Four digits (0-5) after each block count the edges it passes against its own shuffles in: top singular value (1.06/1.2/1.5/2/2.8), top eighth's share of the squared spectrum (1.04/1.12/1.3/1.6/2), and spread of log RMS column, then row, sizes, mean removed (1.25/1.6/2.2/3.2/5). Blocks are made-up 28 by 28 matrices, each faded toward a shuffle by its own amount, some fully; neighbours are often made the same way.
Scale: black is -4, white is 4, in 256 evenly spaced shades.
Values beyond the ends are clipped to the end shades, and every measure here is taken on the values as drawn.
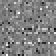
3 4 1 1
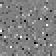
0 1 0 0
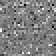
2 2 0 1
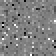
1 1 1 0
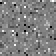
1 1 0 0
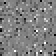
3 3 1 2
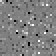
0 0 0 0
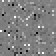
1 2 1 0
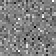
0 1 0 0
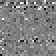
3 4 0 2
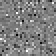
0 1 0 0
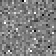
1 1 0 0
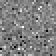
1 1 0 0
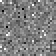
0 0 0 0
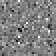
1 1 1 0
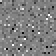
0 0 0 0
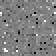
1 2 0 0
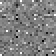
2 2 0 0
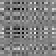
4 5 3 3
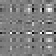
4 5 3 3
